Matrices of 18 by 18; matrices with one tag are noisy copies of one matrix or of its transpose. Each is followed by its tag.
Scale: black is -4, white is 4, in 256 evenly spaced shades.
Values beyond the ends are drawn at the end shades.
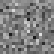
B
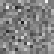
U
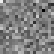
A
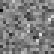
B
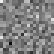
A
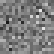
U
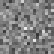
B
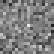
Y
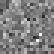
B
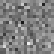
U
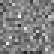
Y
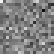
A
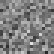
B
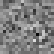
B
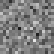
B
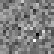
B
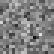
B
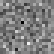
U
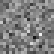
B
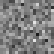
B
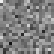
A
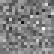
U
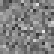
B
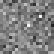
Y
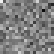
A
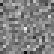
Y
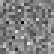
U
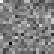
A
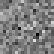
B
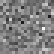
U
